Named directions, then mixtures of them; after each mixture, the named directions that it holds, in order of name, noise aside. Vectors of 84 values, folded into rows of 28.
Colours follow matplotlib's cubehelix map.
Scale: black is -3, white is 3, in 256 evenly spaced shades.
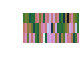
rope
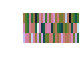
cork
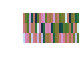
cork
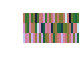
cork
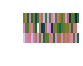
cork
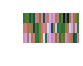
rope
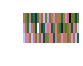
cork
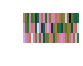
cork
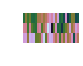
cork, rope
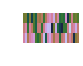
cork, rope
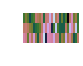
rope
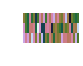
cork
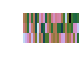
cork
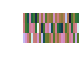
cork
